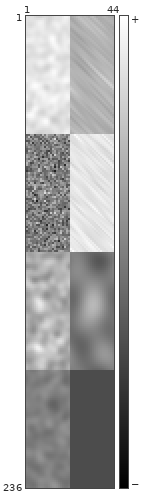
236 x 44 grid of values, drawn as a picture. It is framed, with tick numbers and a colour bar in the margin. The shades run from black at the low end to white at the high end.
It is made of 4 by 2 panels. Panel 1,1: very high, blotchy, faint in contrast. Panel 1,2: high, slanting down to the right, faint in contrast. Panel 2,1: middling, fine-grained, strong in contrast. Panel 2,2: very high, slanting down to the right, faint in contrast. Panel 3,1: high, blotchy. Panel 3,2: middling, smooth. Panel 4,1: middling, blotchy, faint in contrast. Panel 4,2: low, flat.
